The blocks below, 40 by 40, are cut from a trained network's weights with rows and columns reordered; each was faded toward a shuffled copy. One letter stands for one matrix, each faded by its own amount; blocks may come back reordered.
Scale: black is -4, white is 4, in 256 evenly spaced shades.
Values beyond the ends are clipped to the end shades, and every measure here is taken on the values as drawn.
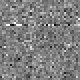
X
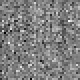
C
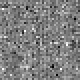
C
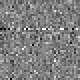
X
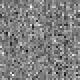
C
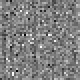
C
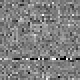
X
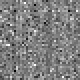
C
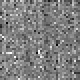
C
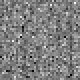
C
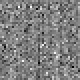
C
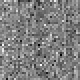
C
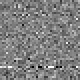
X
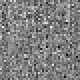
C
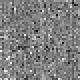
C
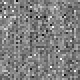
C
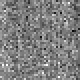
C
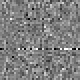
X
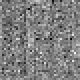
C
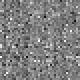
C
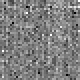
C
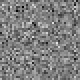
X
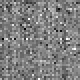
C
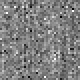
C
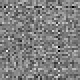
X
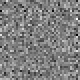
X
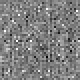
C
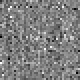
C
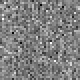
C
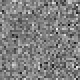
X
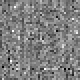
C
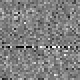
X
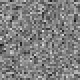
X
